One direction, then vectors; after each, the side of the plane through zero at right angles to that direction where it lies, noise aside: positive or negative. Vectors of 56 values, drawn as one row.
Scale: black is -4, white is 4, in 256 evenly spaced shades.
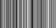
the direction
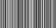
negative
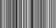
positive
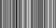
positive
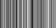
positive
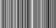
negative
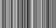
negative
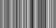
positive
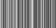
negative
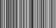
positive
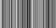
negative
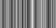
negative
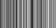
positive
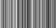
negative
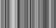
negative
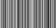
negative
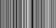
positive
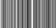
negative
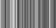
negative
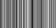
positive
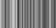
negative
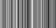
negative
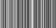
negative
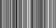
positive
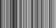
positive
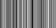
positive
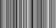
positive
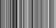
positive
